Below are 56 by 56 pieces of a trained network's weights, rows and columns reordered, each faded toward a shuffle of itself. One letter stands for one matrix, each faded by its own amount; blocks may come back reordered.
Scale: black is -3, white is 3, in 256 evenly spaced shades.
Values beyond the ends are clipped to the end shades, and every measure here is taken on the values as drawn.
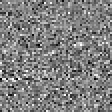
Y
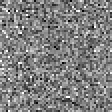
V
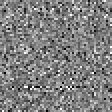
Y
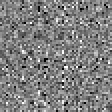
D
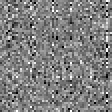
D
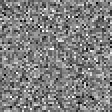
Y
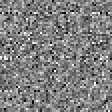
Y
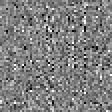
D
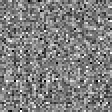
V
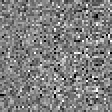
D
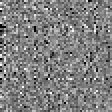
D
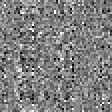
D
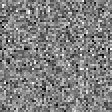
V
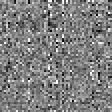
D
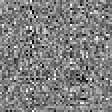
D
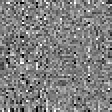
D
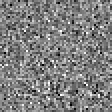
V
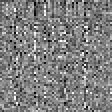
D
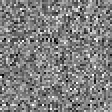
Y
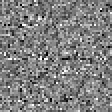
Y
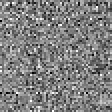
Y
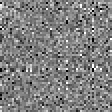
D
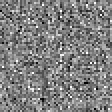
V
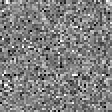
Y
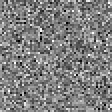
V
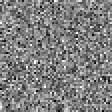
V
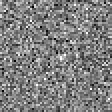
V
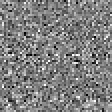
Y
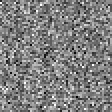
V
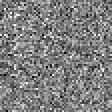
V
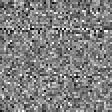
Y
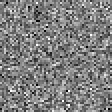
V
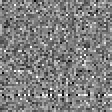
V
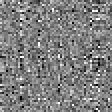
D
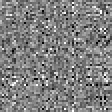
D
